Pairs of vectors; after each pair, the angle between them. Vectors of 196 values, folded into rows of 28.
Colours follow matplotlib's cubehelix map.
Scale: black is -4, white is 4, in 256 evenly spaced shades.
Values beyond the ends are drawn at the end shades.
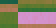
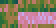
nearly parallel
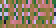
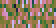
orthogonal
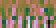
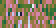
partly aligned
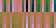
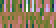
nearly opposite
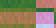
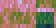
nearly opposite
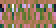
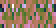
nearly parallel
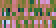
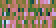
nearly parallel
